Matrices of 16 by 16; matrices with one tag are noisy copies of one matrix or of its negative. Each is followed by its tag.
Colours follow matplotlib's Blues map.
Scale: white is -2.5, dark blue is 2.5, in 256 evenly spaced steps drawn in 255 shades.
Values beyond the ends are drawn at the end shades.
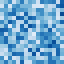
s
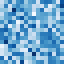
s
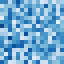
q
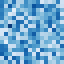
s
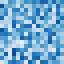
q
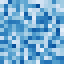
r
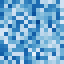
s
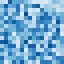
r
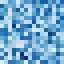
q
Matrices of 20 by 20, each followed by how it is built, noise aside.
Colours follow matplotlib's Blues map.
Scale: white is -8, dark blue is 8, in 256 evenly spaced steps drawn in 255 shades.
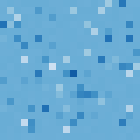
sparse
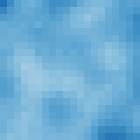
smooth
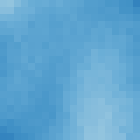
smooth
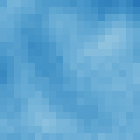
smooth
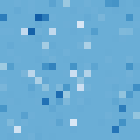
sparse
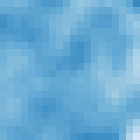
smooth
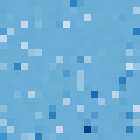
sparse
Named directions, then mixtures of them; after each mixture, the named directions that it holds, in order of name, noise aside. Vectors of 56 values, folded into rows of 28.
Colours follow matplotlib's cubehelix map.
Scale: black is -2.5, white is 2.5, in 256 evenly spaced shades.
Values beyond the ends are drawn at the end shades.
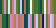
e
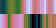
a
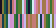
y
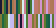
y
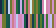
a, e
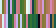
a, e, y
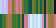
a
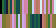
a, y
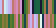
a, e, y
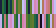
a, y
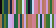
y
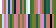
e, y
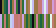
a, e, y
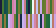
y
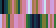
a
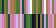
a, e, y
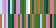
e, y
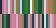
e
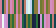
a, y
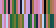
e
